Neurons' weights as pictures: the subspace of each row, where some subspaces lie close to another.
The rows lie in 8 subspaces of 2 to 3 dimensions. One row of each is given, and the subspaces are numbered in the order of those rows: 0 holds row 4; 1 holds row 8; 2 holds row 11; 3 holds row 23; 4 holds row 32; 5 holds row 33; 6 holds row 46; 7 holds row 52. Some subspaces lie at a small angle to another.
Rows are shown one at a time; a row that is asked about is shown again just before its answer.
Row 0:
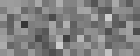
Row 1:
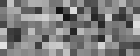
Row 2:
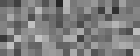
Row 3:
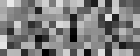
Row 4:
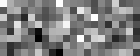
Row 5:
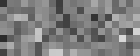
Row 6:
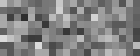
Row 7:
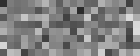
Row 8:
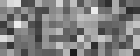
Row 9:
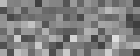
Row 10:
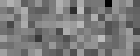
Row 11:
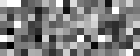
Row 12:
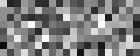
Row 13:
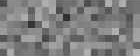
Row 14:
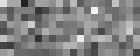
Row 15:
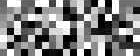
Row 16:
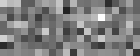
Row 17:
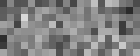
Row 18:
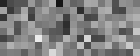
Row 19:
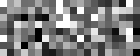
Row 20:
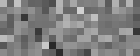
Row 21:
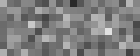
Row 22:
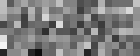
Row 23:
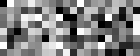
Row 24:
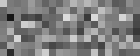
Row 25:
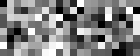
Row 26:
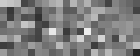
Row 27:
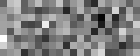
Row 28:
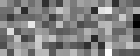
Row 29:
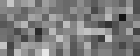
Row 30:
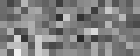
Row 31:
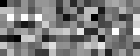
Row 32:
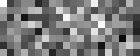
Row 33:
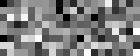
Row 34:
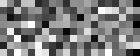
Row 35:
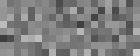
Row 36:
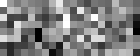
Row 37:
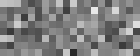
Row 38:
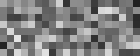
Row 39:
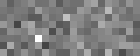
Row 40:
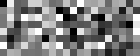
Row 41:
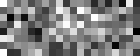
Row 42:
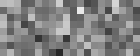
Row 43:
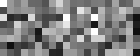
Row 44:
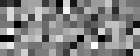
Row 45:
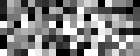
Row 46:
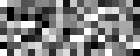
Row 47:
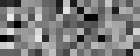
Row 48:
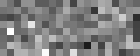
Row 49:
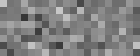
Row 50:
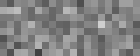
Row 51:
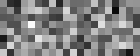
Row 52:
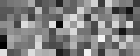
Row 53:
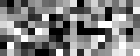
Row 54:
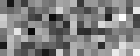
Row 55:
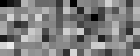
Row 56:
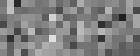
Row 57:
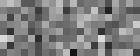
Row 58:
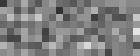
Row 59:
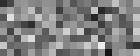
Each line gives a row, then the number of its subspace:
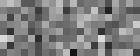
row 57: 1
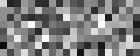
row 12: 4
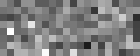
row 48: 1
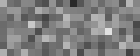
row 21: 4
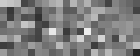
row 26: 6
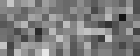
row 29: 3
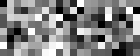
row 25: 3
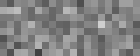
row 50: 4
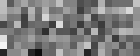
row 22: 7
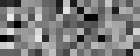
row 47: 2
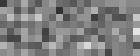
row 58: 2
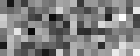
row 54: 3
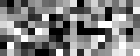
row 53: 3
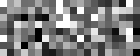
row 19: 7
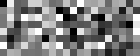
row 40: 3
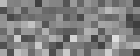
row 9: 6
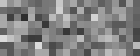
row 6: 5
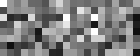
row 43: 0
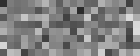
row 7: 7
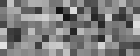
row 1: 3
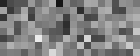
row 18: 0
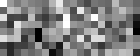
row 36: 0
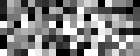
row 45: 7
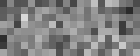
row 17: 7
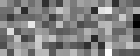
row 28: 1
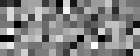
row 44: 2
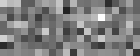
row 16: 1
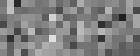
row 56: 3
